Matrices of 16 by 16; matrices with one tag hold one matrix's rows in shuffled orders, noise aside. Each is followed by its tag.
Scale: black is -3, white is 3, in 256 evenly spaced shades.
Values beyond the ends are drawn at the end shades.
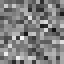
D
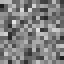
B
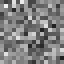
D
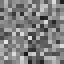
D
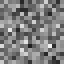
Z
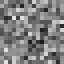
D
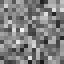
D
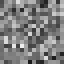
D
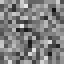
Z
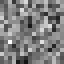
Z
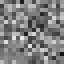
D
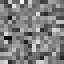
B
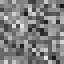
D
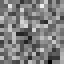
Z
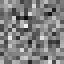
Z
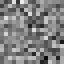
D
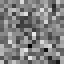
Z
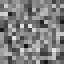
B
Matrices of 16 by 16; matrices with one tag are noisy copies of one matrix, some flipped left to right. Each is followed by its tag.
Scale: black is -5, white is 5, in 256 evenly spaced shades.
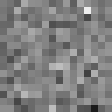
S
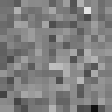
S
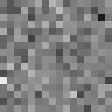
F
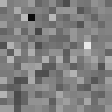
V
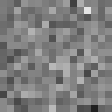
S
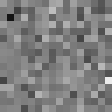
F
